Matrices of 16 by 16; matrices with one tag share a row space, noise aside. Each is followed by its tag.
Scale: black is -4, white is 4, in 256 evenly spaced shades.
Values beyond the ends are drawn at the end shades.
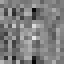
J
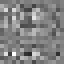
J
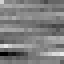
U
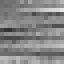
U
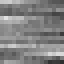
U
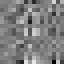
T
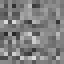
J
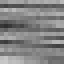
U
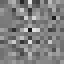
T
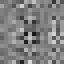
T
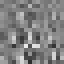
T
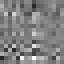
J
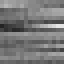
U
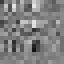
J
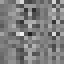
T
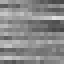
U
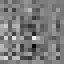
J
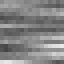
U
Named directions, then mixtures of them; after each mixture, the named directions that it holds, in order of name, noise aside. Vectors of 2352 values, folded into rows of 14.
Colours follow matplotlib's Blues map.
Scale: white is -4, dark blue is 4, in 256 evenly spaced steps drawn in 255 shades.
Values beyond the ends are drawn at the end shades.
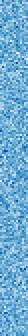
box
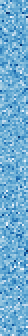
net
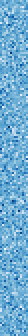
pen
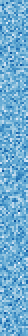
box, net, pen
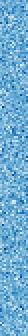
pen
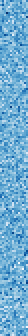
box, net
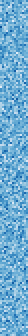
box, net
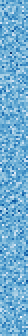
box, net, pen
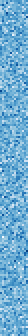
box, net, pen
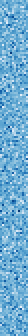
pen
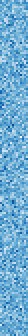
box, pen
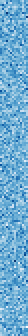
net, pen
